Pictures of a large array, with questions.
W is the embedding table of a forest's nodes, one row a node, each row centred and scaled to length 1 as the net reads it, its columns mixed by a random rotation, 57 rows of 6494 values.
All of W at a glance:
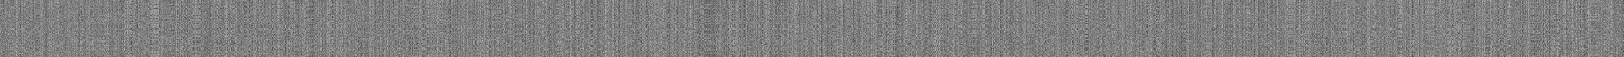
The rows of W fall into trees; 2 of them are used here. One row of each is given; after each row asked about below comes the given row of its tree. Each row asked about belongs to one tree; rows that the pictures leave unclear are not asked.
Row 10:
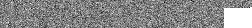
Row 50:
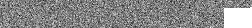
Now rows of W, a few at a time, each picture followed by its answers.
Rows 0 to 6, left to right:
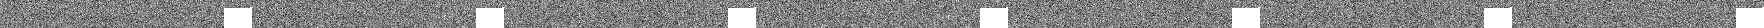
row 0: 10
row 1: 10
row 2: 10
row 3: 10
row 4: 50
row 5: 10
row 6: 10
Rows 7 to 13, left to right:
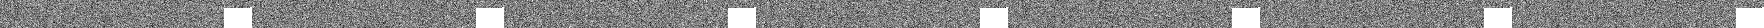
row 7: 10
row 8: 50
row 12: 10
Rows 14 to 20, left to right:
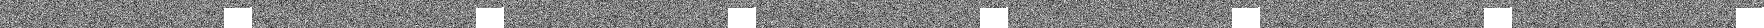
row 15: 50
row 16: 10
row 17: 10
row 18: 50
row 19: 10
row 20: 10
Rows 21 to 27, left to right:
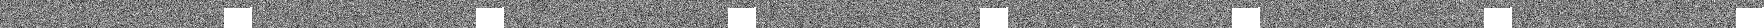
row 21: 50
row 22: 10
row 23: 50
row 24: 10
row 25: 10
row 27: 10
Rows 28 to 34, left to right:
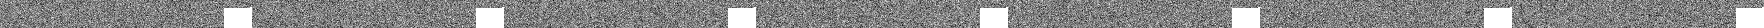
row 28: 50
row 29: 50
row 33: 10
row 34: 50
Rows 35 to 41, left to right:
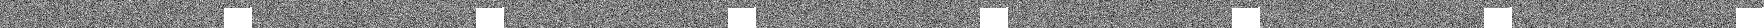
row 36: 10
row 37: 50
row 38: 50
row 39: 10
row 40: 50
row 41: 50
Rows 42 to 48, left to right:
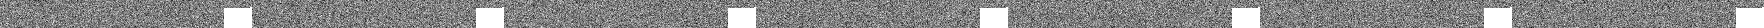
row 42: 50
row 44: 50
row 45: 10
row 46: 10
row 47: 50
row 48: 50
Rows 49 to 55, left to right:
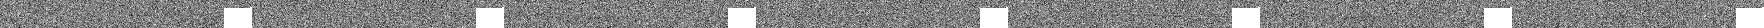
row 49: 50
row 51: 10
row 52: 10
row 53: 50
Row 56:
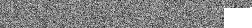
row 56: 10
